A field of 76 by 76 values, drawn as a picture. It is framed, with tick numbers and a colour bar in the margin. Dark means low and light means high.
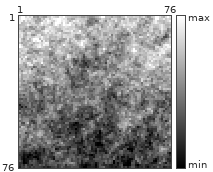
The field is mottled with small blotches. The top left is the ninth with the highest average. The bottom middle is the ninth with the lowest average. No regular stripes run through it. There is an overall slope up to the top.
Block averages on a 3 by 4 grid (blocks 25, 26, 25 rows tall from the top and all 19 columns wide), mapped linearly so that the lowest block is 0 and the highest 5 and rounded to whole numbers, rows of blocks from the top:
5445 | 2223 | 1000
